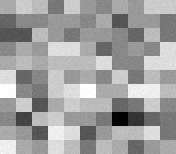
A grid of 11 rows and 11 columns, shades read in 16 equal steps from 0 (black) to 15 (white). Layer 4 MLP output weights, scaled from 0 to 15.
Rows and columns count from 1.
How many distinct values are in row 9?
9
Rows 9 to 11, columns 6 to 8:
9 7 0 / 5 9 11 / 7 11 10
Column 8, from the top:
10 5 8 8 8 12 10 6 0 11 10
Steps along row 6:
down up up down up down up down up down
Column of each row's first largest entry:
2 7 3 4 7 1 1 2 4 4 1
